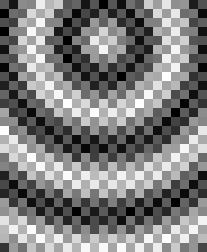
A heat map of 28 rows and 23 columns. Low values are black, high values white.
Ninth with the highest average: bottom middle. Rings: centred on the top middle. Odd rows or columns: none. Ninth with the lowest average: top middle.
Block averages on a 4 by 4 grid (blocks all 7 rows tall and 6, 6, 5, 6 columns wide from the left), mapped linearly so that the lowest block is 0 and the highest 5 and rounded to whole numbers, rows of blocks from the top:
5005
2442
5345
4334
